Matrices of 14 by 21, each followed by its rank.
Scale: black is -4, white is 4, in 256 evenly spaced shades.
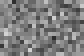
full rank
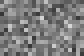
full rank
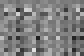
three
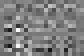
three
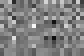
three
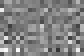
three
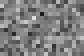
full rank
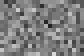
full rank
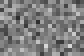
full rank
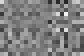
three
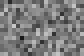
full rank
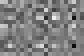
three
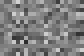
three
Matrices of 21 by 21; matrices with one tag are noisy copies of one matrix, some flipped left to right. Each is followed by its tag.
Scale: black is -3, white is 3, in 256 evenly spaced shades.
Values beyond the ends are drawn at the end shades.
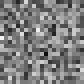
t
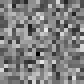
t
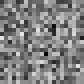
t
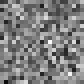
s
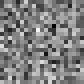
t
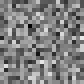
t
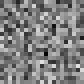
t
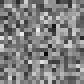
t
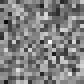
s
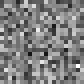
t
